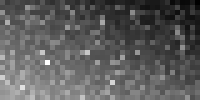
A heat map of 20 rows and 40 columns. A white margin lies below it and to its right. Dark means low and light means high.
The ninth with the highest average is the bottom left. The top right is the ninth with the lowest average. The texture is fine-grained noise. There is an overall slope up to the bottom left. There are no regular stripes.
